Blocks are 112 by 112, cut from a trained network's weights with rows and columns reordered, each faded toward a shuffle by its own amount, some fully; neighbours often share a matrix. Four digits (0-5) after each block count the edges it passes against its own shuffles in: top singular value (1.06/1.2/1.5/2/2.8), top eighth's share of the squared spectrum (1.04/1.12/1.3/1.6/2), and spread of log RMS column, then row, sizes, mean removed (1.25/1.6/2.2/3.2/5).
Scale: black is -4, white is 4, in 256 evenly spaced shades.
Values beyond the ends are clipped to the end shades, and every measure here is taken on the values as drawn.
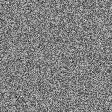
2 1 0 0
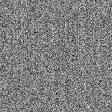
3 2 0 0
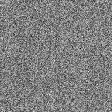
3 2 0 0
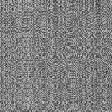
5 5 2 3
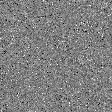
0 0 0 0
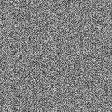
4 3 0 0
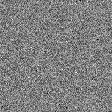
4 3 0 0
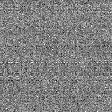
4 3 0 2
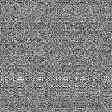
4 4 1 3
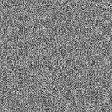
4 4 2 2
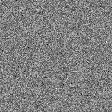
3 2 0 0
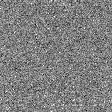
2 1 0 0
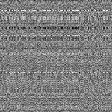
5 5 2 3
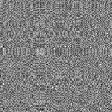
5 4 2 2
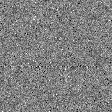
3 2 0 1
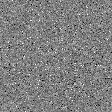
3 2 0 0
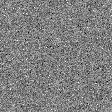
1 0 0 0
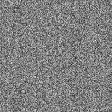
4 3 0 0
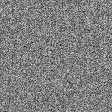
2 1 0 0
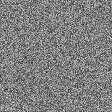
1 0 0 0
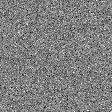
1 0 0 0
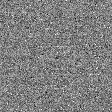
2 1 0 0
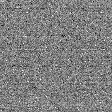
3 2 0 1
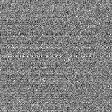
4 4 1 2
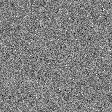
0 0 0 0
